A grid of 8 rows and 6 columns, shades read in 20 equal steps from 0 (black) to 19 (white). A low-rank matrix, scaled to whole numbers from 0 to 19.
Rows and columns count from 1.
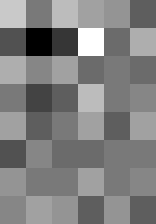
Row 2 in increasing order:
0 4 6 8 13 19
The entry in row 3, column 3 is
12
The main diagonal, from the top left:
15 0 12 14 7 9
